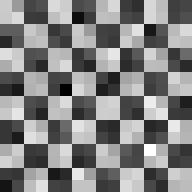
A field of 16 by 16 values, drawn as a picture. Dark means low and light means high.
Seam: none. Grain: checkered. Average level on the scale: 50%. Slope: none. Histogram: two levels.
